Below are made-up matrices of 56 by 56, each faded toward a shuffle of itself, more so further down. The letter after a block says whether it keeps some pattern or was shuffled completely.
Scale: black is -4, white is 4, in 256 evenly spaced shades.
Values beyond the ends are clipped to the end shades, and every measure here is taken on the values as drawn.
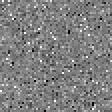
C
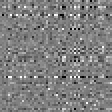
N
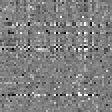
N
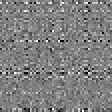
N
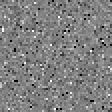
C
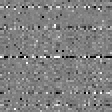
N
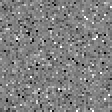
C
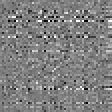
N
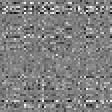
N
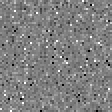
C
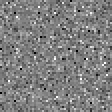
C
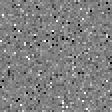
C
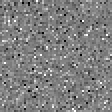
C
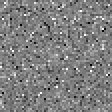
C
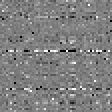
N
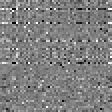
N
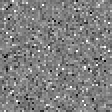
C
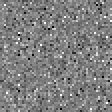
C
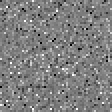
C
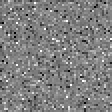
C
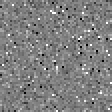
C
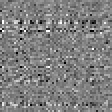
N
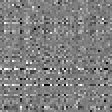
N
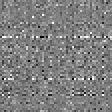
N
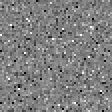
C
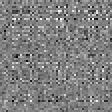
N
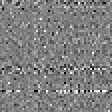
N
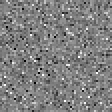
C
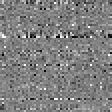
N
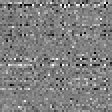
N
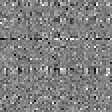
N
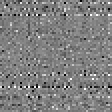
N
